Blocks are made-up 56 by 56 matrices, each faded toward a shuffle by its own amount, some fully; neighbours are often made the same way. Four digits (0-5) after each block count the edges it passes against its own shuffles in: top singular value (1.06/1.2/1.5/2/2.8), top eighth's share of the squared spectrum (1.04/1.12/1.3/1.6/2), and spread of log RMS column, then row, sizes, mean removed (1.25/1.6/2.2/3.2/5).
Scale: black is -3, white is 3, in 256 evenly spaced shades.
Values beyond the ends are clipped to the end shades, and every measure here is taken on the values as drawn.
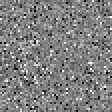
1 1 1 0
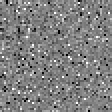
1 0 1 0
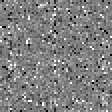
1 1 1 0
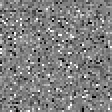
1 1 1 0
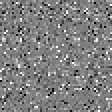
3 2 1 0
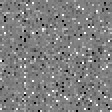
2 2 0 0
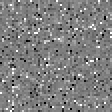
2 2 0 1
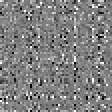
4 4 3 2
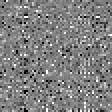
3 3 2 2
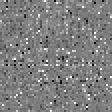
3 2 1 1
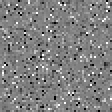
0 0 0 0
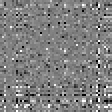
4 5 3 3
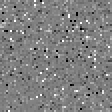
1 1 0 0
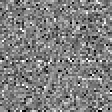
3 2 0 1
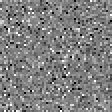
2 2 0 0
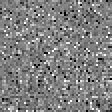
3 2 1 1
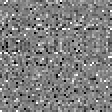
3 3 1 2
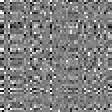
5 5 3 3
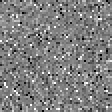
1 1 0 0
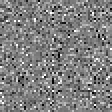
4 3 1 2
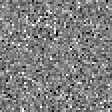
0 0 0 0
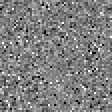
0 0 0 0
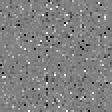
3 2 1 0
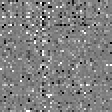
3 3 2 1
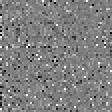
3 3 1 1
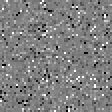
2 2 1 0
